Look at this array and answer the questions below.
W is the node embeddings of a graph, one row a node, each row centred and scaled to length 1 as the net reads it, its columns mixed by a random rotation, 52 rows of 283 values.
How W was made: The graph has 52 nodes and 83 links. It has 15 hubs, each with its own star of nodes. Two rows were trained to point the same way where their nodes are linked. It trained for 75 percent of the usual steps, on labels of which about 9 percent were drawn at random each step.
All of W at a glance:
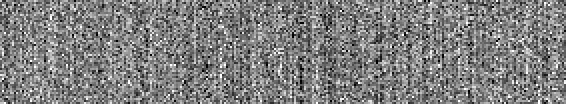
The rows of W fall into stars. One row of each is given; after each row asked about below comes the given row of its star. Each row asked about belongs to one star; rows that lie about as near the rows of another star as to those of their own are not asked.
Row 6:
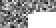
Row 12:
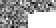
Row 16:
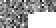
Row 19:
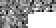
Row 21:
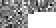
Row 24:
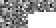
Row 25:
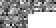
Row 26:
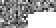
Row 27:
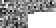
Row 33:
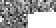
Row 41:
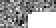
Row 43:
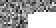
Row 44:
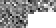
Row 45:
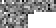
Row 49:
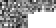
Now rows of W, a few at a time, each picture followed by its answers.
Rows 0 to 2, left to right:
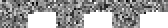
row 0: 21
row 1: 27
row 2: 41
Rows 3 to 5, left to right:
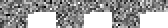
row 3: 25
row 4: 44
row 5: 19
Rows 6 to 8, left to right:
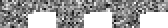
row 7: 27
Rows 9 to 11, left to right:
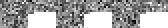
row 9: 25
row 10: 26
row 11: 41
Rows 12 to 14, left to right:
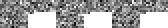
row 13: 24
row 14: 49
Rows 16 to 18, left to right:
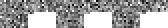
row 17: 49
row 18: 49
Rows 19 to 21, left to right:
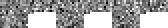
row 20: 45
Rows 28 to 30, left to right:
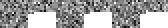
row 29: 21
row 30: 45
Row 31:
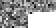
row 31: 12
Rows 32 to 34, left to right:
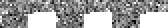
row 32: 33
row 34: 25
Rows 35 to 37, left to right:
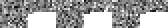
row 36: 44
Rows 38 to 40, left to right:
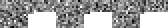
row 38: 6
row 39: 24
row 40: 21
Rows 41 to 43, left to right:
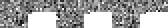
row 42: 33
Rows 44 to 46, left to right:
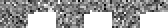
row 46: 12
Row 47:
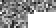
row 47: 12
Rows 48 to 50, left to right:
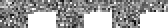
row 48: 6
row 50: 19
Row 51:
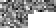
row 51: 16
